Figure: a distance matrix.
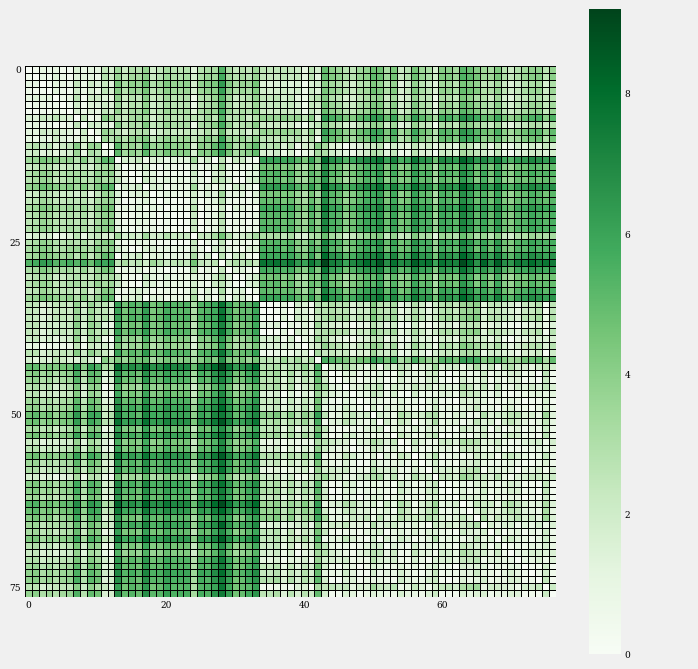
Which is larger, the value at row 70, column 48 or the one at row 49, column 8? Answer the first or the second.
the second
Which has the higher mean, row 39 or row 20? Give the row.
20
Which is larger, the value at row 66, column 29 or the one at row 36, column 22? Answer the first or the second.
the first
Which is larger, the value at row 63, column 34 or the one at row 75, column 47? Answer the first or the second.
the first
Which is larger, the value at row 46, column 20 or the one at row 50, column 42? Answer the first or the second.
the second
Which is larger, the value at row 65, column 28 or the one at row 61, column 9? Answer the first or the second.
the first
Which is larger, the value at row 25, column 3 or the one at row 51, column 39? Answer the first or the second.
the first
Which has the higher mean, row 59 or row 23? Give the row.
23
